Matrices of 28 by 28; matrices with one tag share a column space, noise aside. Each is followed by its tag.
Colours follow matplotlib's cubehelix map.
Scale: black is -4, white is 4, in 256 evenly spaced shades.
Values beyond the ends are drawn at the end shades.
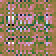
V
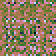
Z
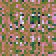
V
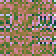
V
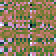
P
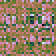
V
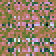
P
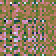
Z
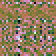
Z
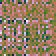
Z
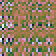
P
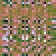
Z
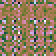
Z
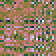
Z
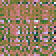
Z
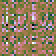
V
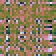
Z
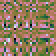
P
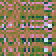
P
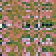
P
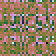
V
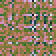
V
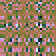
P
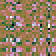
P
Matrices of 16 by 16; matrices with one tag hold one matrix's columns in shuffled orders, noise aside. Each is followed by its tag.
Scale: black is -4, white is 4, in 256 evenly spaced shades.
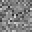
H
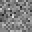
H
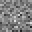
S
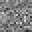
S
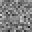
S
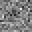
H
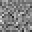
S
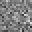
S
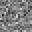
H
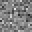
H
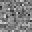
H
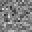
H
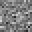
S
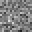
S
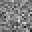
S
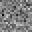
H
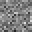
S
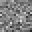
S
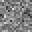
H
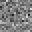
H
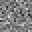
H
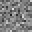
H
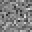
H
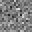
H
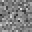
H
